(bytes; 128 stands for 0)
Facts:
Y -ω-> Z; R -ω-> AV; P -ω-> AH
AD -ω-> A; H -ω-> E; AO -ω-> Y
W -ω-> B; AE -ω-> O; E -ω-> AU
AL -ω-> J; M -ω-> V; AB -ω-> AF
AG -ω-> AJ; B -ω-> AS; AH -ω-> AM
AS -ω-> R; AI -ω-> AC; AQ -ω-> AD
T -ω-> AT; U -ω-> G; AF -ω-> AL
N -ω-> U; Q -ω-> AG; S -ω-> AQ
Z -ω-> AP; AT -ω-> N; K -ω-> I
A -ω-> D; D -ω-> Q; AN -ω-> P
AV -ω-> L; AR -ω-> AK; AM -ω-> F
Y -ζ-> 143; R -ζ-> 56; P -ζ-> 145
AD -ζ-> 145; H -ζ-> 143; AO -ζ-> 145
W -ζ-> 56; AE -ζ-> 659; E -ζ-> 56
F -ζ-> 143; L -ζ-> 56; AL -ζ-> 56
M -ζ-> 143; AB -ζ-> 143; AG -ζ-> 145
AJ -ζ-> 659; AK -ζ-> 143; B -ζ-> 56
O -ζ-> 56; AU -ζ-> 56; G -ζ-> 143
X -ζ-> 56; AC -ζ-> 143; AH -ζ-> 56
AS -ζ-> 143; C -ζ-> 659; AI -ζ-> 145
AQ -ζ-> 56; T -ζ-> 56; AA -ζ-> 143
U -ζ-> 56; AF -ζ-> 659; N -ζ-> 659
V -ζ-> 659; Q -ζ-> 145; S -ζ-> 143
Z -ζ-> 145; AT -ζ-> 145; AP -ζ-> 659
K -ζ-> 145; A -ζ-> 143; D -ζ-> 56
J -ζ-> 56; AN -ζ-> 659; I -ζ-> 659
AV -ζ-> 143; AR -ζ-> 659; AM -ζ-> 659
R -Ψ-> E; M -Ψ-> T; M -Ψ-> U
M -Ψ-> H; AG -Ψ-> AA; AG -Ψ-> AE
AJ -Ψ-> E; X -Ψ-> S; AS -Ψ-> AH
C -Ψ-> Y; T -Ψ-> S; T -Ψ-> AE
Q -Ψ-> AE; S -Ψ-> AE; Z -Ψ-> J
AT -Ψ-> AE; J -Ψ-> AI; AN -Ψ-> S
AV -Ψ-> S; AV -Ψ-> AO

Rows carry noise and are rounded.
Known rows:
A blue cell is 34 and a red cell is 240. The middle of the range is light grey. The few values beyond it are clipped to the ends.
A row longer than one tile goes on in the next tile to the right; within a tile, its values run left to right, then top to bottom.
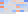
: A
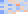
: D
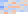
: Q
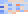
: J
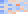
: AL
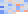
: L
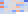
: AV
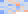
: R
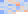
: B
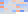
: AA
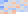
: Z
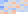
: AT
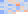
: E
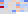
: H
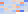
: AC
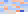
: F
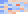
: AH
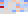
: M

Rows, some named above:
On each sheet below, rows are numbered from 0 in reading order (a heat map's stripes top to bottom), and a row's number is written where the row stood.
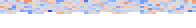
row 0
AN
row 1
AJ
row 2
AO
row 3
W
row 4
K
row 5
AH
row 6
AM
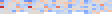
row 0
M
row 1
AB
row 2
AE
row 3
U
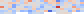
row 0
AR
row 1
AP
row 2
AB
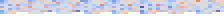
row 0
AL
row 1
Y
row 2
G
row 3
AQ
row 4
AL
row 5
J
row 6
AG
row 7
V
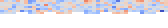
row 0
AF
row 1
AH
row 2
AD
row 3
I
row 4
P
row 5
AJ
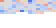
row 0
V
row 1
T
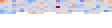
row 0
I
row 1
AI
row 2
S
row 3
AF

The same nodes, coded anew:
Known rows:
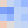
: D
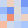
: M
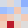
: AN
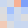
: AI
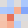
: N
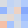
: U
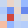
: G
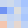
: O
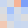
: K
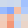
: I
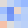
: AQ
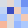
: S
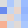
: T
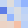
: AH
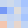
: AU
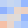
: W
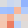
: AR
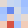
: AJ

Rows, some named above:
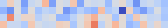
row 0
Y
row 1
AO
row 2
AG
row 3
C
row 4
S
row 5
J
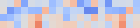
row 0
AG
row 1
AF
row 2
P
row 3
F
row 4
AP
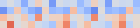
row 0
AM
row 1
AB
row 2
C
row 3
Y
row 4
C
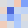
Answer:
AD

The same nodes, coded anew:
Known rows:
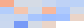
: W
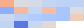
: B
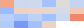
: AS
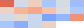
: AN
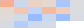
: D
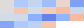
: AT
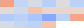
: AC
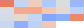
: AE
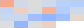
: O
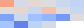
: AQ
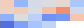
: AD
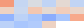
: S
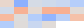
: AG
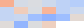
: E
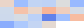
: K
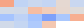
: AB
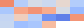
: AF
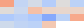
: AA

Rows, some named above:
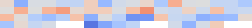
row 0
Q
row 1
AD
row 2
T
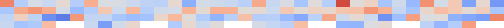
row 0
AF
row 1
W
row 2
AG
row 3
G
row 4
AM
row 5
N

